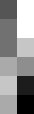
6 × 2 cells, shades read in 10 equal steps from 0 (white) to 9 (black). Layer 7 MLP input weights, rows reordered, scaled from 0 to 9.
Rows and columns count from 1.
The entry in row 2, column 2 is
0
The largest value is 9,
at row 6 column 2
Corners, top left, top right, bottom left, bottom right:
6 0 3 9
